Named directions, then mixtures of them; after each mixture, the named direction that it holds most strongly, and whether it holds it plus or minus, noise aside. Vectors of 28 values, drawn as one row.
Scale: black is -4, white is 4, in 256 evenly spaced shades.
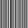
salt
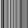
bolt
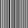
salt, minus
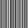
salt, plus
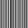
salt, plus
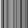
bolt, plus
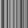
bolt, plus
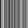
bolt, minus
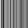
bolt, plus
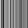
bolt, plus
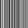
bolt, minus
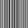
salt, minus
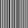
salt, minus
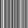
bolt, minus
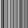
bolt, plus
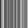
bolt, minus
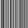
bolt, plus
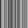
bolt, minus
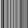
bolt, plus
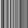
bolt, plus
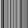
bolt, plus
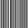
salt, plus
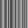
salt, plus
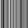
bolt, plus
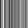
bolt, minus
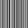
salt, minus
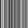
bolt, minus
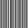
salt, plus
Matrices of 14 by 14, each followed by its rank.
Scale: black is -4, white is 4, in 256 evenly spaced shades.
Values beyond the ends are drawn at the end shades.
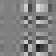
one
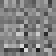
two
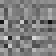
two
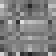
two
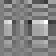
one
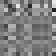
two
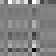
one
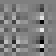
one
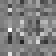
two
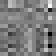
two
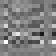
two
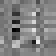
two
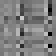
two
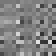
two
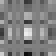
one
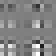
one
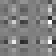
one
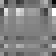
one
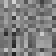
two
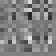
two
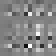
two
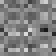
two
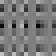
one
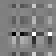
one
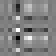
one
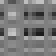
one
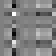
one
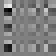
one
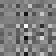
two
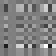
one
